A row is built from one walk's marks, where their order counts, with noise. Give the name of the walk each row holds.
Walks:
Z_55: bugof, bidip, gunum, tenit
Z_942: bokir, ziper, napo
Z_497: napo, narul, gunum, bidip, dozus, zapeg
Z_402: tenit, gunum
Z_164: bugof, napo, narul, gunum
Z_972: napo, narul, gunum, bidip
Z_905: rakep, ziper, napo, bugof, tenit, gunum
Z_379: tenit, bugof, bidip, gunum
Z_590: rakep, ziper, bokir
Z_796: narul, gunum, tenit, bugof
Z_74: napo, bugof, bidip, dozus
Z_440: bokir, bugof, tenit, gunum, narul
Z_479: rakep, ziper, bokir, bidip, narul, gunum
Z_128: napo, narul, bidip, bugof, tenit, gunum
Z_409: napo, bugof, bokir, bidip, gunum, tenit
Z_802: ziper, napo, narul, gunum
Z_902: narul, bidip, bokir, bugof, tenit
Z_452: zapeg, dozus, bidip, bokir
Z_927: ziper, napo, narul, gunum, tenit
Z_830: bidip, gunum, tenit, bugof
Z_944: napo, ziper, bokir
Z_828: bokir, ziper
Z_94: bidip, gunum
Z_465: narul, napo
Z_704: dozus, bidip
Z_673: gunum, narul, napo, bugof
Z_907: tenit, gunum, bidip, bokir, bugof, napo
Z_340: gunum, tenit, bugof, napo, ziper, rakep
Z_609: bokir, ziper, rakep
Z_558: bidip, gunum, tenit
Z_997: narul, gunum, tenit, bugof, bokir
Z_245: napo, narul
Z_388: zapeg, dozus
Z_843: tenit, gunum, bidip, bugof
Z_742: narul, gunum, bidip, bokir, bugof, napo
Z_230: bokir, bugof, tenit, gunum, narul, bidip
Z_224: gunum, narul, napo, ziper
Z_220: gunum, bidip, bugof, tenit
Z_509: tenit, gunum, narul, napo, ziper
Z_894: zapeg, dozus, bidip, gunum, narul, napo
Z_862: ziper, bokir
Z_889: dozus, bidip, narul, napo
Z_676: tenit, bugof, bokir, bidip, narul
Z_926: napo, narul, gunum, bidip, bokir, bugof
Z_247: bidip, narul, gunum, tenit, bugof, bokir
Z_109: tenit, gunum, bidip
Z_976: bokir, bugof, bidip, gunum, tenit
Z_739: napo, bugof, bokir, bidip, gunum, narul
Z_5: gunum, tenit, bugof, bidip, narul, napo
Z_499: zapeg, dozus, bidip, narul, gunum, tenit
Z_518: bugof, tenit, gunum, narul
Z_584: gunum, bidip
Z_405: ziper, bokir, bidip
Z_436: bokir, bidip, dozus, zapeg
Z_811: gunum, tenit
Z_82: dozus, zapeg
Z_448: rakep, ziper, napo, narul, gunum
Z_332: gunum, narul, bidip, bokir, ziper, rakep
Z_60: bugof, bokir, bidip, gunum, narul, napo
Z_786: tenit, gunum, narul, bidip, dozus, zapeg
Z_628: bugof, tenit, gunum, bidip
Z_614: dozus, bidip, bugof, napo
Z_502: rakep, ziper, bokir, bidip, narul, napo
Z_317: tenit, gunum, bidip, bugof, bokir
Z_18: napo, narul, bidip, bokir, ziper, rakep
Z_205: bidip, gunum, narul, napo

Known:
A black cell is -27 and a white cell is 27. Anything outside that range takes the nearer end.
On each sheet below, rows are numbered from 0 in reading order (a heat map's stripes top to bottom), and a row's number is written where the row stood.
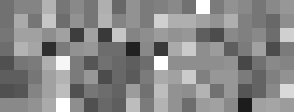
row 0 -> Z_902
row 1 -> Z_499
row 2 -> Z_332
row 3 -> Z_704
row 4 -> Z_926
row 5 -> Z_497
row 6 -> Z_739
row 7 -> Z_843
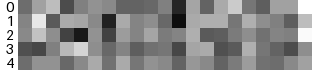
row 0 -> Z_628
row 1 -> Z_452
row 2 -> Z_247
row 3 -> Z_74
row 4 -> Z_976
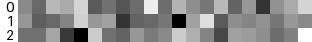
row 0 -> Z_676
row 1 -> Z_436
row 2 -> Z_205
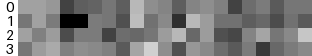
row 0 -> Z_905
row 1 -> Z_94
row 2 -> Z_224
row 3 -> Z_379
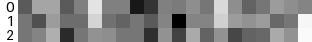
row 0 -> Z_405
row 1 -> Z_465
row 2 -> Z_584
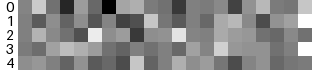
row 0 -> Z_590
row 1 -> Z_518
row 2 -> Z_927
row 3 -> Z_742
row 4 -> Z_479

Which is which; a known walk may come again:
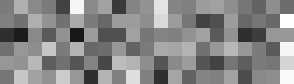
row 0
Z_927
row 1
Z_5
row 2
Z_245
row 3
Z_894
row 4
Z_340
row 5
Z_317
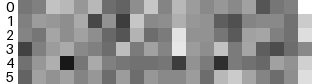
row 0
Z_907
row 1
Z_332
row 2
Z_502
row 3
Z_409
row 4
Z_230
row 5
Z_55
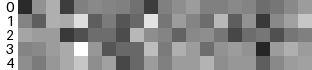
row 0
Z_972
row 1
Z_676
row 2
Z_905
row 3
Z_843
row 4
Z_786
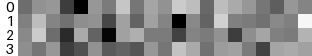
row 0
Z_558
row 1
Z_997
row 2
Z_590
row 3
Z_830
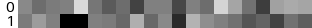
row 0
Z_796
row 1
Z_94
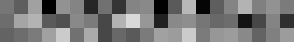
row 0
Z_828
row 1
Z_402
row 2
Z_497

